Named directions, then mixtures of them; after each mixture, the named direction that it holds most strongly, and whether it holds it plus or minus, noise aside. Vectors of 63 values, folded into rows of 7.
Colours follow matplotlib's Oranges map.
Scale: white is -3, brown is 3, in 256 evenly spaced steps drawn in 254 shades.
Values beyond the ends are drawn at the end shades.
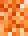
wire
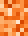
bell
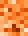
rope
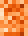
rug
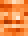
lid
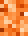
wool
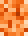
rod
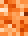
wool, minus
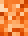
wire, minus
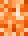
rod, minus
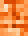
lid, minus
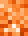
rope, minus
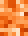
wool, minus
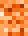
rug, plus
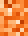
bell, plus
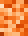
bell, plus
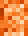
rug, minus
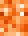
wool, minus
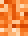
wool, minus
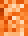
rug, minus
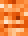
lid, minus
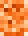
rod, plus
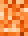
rug, plus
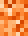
bell, plus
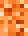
rug, plus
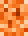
rod, plus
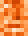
lid, minus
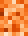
rug, minus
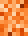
wire, minus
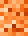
rope, plus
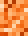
bell, plus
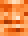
lid, plus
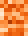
rug, plus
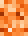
rod, plus
